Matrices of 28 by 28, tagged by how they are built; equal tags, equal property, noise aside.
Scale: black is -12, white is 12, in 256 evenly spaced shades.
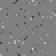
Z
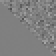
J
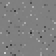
Z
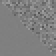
J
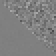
J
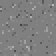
Z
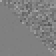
J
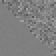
J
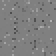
Z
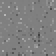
Z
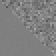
J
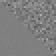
J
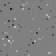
Z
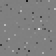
Z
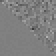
J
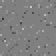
Z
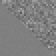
J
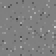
Z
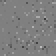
Z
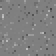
Z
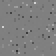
Z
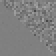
J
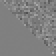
J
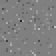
Z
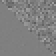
J
